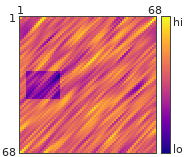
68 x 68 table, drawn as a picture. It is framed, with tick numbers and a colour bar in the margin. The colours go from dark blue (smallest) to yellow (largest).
Odd patch: lower, in the middle left. Ninth with the lowest average: middle left. Grain: diagonal, up to the right. Mirror symmetry: none.
